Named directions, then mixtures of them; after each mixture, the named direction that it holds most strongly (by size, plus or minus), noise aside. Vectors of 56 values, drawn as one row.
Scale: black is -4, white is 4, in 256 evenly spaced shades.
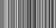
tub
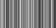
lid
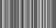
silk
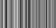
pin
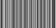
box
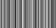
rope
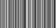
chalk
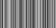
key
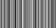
rope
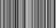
chalk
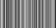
box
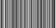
box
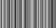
rope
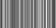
silk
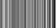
box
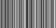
chalk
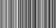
tub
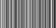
lid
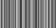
rope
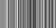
tub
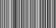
key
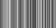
tub
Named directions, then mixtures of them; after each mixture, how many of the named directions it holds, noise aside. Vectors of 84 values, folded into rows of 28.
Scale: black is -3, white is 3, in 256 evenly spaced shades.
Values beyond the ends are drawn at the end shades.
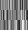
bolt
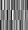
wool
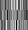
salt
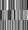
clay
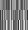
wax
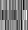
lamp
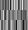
three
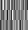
one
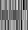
two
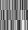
one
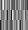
one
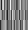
three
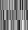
one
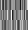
two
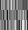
three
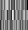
two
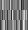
three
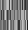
two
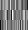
three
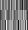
three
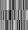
three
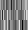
three
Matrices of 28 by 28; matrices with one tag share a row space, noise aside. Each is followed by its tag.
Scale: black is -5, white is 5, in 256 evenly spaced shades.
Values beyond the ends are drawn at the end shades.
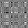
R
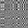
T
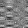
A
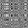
R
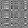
R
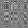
R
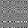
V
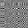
T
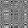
R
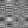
A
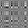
R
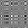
R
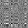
R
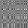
V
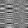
A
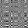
R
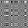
R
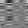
A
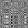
R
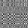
V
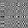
T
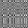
V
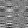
A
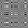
R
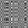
R
